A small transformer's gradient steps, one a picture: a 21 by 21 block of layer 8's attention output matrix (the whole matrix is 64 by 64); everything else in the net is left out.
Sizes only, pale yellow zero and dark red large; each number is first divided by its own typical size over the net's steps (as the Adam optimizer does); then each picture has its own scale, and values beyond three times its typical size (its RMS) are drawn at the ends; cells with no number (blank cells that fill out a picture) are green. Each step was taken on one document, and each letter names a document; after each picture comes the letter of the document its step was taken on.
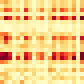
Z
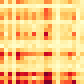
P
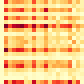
P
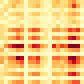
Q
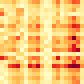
Q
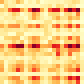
Q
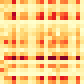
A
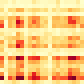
Q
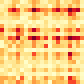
Q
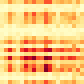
P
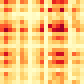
A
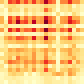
P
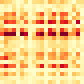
A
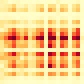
A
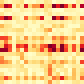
Z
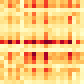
P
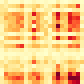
Q
